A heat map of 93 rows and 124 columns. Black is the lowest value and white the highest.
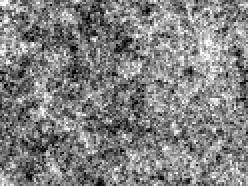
The top right is the ninth with the highest average. On average the colour sits 50% of the way up the scale. The values follow a bell shape.
